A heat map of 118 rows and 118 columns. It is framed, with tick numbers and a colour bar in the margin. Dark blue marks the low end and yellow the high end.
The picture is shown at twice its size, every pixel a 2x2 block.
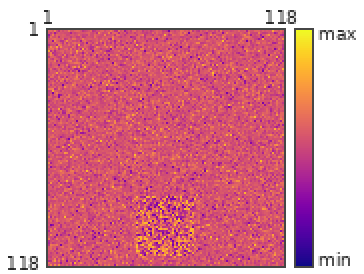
Roughest part: bottom middle. Grain: fine. Slope: none. Mirror symmetry: none. Odd patch: rougher, in the bottom middle.
